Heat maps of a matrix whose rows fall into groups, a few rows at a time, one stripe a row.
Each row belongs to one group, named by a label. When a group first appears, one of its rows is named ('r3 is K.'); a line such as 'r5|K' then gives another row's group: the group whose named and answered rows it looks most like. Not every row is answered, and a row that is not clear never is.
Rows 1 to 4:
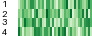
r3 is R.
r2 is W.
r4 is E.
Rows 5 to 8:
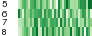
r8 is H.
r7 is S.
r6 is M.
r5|R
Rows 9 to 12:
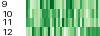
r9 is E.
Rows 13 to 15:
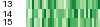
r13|R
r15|S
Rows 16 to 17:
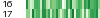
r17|M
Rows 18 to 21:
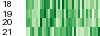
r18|E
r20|E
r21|R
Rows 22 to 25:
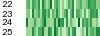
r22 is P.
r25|R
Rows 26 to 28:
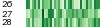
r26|P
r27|S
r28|P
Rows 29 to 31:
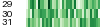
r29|R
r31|P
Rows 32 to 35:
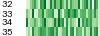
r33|S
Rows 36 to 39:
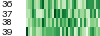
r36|R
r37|W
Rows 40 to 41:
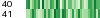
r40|P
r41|W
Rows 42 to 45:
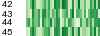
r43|M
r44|P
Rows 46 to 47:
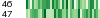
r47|H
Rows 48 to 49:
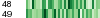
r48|S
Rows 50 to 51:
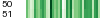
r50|H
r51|H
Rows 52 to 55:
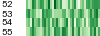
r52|R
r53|P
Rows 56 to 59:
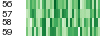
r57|W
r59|S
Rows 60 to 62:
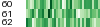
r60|H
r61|R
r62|E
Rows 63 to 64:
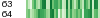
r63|H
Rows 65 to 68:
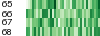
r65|R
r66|P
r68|P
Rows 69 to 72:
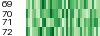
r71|H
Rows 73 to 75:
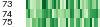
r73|E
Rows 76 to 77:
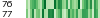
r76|H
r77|S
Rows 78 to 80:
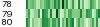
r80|E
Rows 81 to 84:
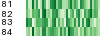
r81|S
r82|M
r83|E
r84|S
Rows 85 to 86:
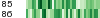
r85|R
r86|H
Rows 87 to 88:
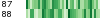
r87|M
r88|S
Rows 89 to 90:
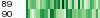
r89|W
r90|E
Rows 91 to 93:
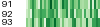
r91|W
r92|M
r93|R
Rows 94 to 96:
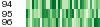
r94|S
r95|E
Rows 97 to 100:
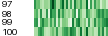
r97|E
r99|P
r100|W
